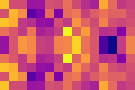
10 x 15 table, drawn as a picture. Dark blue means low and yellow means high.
No overall slope runs across the table. No single row or column stands out from its neighbours. The top and bottom halves mirror each other. The middle right is the ninth with the lowest average. The centre is the ninth with the highest average.
